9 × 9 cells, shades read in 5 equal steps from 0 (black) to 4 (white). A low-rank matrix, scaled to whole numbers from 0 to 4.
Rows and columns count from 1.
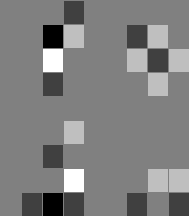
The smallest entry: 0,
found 2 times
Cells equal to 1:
9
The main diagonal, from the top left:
2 2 4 2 2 2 2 3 1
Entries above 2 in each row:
0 2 3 1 0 1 0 3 0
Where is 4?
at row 3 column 3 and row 8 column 4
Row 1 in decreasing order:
2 2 2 2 2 2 2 2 1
